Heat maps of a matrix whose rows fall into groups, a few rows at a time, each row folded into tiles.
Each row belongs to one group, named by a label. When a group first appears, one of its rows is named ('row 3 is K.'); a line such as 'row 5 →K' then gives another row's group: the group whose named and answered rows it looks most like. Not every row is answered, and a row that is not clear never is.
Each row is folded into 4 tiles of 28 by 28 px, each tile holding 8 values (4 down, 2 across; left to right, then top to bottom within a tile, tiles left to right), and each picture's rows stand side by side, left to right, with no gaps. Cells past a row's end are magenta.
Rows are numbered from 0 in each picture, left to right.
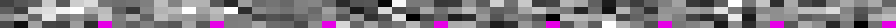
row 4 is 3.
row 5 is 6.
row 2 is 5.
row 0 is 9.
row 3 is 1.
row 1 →9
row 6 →1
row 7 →1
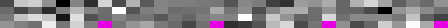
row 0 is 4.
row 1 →5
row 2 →6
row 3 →4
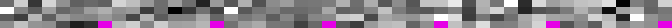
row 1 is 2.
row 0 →5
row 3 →6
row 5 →4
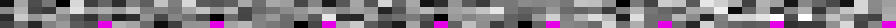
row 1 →3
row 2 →5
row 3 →3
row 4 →1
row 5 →4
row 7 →6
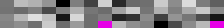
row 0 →4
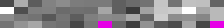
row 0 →5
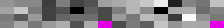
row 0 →2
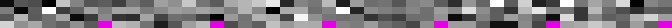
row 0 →1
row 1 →3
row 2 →4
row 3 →5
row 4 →3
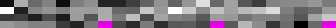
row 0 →5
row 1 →9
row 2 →1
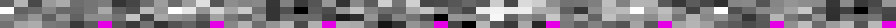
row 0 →5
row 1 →9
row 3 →3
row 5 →9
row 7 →2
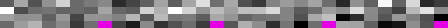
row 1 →9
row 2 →1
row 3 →3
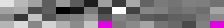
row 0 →2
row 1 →5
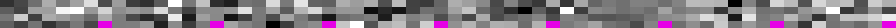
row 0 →9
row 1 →1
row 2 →3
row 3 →2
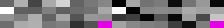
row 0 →5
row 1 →5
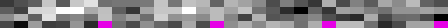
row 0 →9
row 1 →9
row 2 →2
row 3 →3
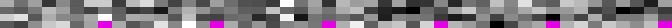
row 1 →4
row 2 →1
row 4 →3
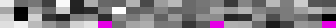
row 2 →3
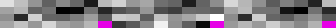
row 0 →2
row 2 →2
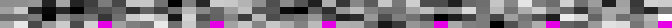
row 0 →2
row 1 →4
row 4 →3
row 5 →6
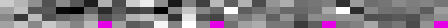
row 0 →2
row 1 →4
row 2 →5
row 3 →5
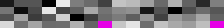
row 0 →1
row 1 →2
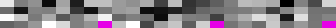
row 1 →2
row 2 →4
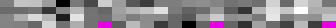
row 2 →9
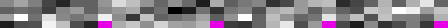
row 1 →2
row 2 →6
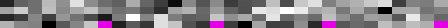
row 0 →3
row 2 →9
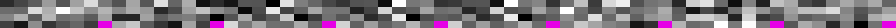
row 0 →9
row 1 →3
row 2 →1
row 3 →1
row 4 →1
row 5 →5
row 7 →1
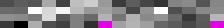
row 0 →9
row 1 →1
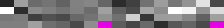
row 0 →5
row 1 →9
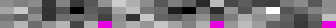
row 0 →2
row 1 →2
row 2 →1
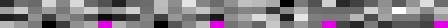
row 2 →4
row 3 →9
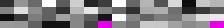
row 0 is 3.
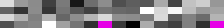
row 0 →6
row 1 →9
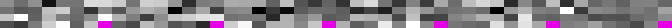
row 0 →6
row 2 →2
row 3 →4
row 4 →4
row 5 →5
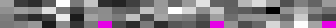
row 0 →1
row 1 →9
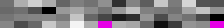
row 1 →3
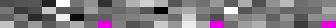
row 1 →4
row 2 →5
